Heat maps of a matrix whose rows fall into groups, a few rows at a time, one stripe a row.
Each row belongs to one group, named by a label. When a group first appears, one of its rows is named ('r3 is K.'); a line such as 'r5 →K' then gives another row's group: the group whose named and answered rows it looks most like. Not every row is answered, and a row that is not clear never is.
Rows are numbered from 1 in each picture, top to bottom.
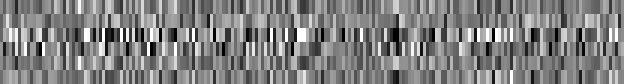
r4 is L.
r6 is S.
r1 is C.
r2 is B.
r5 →C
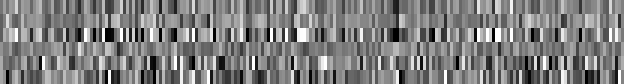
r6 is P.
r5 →L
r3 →S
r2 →B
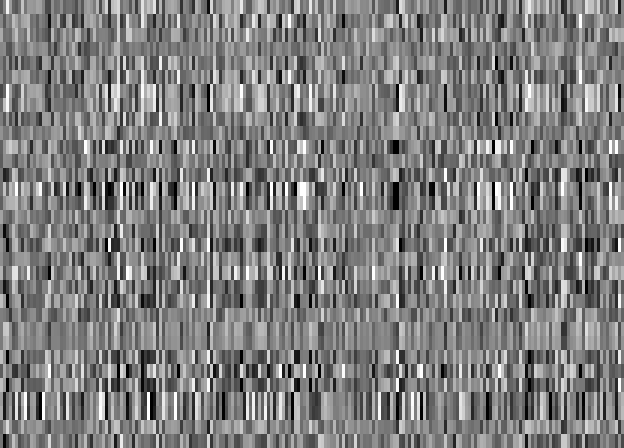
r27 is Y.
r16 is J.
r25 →B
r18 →P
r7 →B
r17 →P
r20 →J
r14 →S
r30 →L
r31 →B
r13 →P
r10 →C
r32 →P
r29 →L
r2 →J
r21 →P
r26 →P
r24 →B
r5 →C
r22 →P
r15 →S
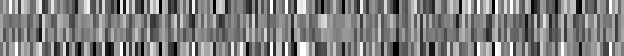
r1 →S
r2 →L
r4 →S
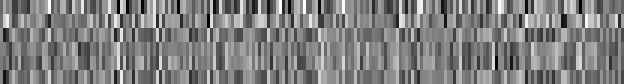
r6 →P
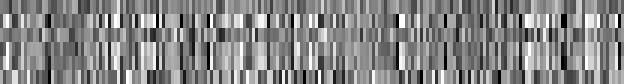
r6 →J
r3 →L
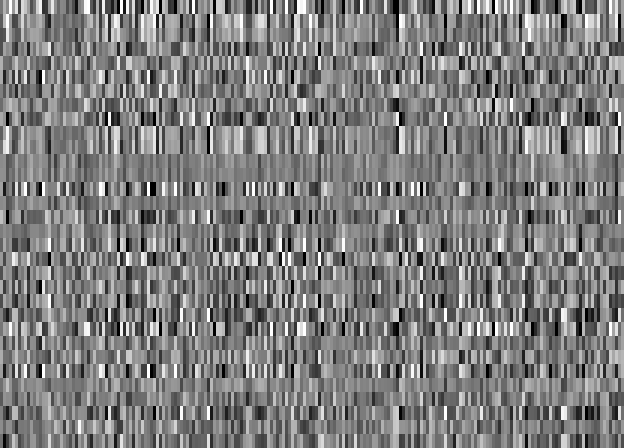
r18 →Y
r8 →S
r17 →Y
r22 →Y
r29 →Y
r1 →S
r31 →C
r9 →P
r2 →B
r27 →L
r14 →L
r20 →Y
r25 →L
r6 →L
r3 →B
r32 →P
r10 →B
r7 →C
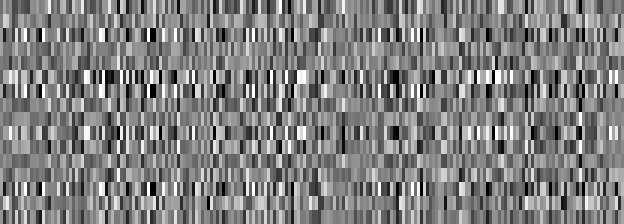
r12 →Y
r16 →L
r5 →C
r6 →S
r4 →J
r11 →J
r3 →L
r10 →S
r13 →J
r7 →L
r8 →Y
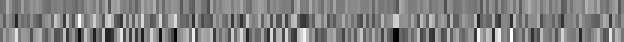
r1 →B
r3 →S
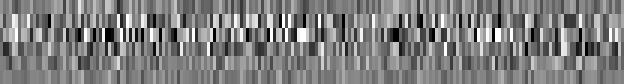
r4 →P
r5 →C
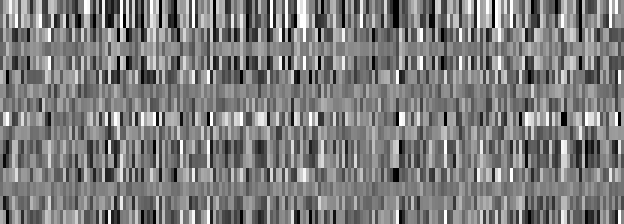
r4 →B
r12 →P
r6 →P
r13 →S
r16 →P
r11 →P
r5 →Y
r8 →L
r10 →J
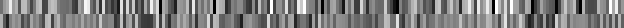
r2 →P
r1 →S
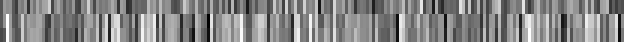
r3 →B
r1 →Y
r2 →B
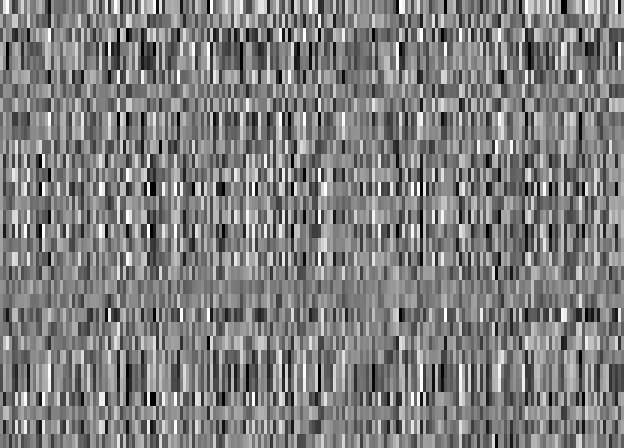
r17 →L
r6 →J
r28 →Y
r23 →P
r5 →P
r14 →L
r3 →Y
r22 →J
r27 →Y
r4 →P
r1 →B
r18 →L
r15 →J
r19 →J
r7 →Y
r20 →C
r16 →J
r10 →Y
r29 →L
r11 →S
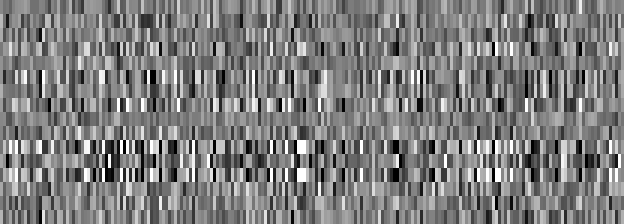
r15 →C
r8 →J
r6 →L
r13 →S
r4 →S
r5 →C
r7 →L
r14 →J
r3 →L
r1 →J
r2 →P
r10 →C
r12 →P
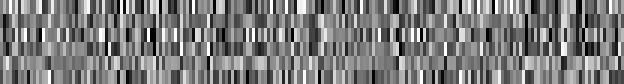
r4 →P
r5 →B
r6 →Y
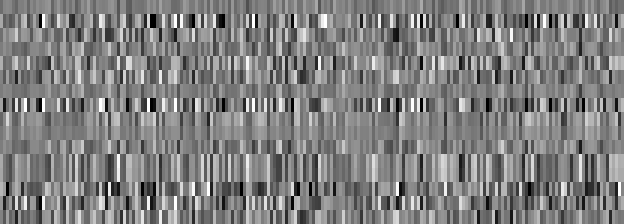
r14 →P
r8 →L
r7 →Y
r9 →B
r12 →J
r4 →Y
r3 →S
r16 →C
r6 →C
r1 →Y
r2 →L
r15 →L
